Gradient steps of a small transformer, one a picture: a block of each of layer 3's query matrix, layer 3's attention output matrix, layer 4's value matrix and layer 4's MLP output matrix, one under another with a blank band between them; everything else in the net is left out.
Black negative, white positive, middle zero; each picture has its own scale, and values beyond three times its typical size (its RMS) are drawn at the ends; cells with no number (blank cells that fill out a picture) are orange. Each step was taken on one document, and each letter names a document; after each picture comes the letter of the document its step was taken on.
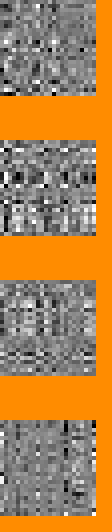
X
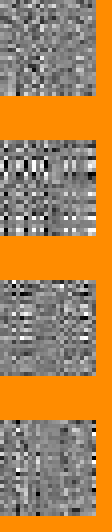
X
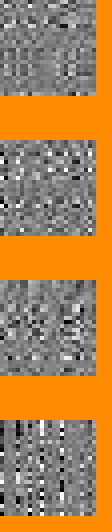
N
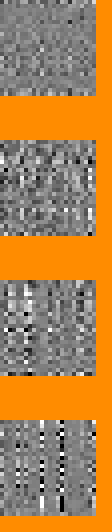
N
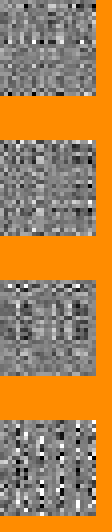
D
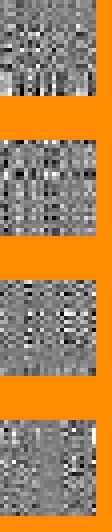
X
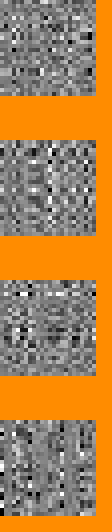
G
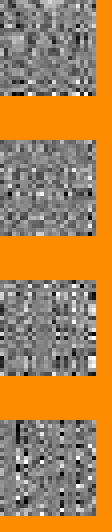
N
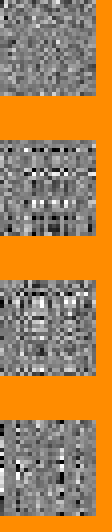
G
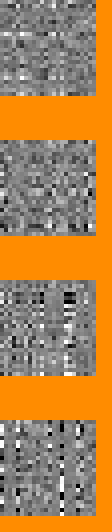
G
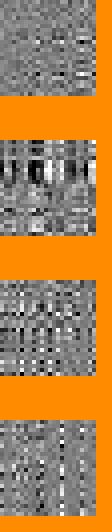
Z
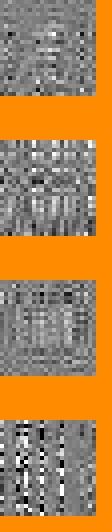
D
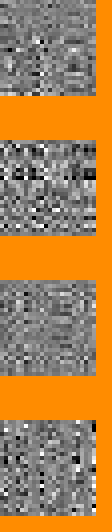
X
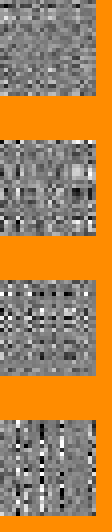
D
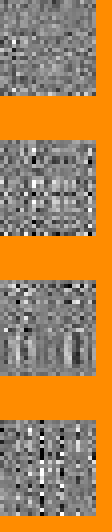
N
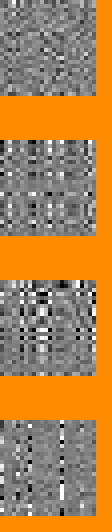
Z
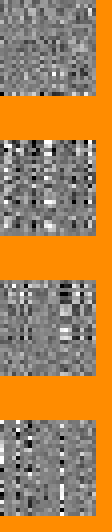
Z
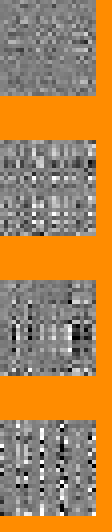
D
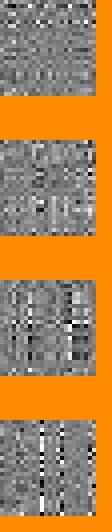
D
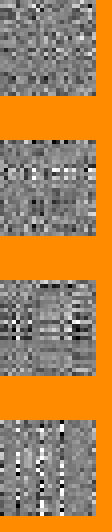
D
